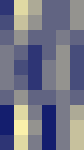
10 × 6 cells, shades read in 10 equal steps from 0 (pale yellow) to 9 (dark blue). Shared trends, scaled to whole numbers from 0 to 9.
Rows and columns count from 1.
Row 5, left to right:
5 7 8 5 4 7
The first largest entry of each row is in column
1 1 1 3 3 3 1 1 1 4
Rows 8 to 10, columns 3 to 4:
5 9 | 4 9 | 5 9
